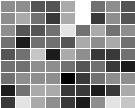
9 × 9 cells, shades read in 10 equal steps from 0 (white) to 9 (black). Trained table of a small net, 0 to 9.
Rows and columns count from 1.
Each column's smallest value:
4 1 2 3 1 0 3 1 2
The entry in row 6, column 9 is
8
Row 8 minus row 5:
2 0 1 -5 4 3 1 0 -2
